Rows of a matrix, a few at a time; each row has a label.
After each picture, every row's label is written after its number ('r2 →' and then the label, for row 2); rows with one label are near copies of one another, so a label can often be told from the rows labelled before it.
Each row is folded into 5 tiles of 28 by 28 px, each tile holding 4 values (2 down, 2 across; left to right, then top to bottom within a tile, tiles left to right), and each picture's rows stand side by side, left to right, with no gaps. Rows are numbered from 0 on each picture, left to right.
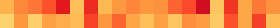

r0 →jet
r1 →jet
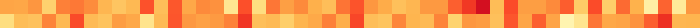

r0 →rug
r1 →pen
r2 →rug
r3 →jet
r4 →pen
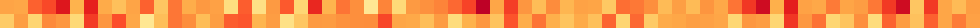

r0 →jet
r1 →pen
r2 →pen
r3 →jet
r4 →rug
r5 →jet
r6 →jet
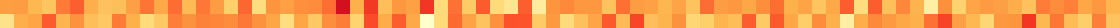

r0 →rug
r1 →pen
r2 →jet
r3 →pen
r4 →rug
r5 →rug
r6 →pen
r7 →rug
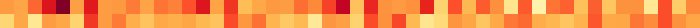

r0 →jet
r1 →jet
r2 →jet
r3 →pen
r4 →pen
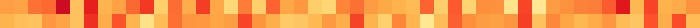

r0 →jet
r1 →pen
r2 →rug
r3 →pen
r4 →jet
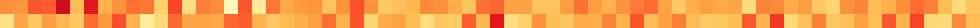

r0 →jet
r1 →pen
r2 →rug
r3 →rug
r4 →rug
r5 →rug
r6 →rug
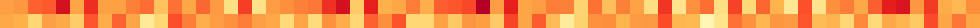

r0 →jet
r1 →pen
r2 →jet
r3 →jet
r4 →pen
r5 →pen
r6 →jet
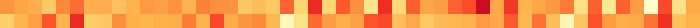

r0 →rug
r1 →rug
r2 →pen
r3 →jet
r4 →pen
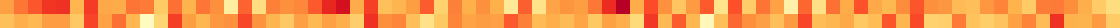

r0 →jet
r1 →pen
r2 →jet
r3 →pen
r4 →jet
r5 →pen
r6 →rug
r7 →rug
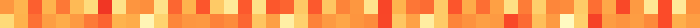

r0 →pen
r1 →pen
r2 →pen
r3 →pen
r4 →pen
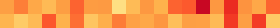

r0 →rug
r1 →jet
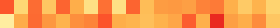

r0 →pen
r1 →rug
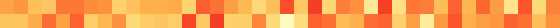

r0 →rug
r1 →rug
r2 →pen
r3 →pen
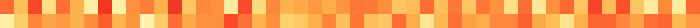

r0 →pen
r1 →pen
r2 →rug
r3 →pen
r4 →pen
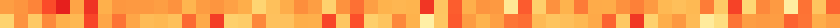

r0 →jet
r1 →rug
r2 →rug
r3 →pen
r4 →rug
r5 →pen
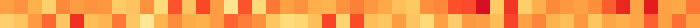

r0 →rug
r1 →pen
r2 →rug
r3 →jet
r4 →jet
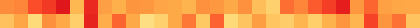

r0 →jet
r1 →rug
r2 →jet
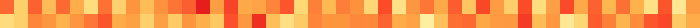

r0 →pen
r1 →jet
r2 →pen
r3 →pen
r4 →pen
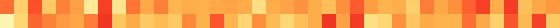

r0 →pen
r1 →rug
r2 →rug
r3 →jet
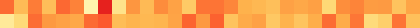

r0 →pen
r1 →rug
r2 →rug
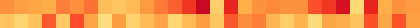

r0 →rug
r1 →jet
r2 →jet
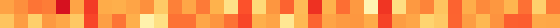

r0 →jet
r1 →pen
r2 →pen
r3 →pen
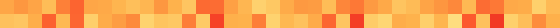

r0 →rug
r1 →rug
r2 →rug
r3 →rug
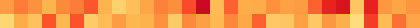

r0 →rug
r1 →jet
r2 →jet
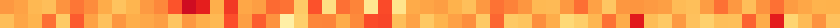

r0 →rug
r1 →jet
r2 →pen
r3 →rug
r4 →rug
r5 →rug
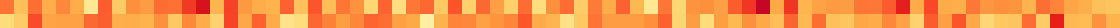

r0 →pen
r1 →jet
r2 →pen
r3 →pen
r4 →pen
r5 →jet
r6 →jet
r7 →rug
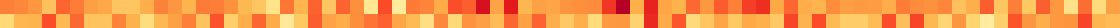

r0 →rug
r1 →rug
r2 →pen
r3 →jet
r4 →jet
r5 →jet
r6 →rug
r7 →pen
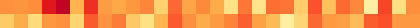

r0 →jet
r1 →pen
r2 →pen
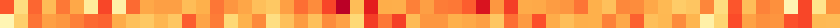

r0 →pen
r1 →rug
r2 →jet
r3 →jet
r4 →rug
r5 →pen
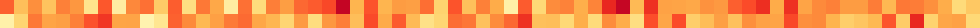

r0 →pen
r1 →pen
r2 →jet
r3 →pen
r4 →jet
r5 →jet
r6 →rug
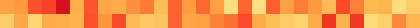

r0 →jet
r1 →pen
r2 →rug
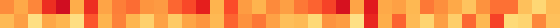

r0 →jet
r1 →jet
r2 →jet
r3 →rug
